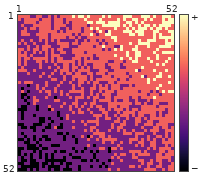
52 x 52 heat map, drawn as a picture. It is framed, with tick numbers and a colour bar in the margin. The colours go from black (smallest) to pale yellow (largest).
Ninth with the highest average: top right. Grain: fine. Mirror symmetry: none. Ninth with the lowest average: bottom left. Slope: up to the top right.
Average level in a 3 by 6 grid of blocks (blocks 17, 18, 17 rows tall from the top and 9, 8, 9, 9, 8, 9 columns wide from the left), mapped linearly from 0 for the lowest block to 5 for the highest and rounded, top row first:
333455
122334
001223
